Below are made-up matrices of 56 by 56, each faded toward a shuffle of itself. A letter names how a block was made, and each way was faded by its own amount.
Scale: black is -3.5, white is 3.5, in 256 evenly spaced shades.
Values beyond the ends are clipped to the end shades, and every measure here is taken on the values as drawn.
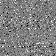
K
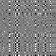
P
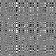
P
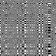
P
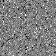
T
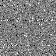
K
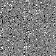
T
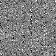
T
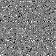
K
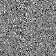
T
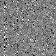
T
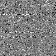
K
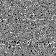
K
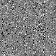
T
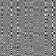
P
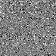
K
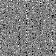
T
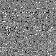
K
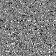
K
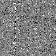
T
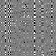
P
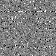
K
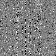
T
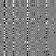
P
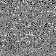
K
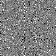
T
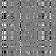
P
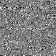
K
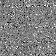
K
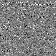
K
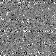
K
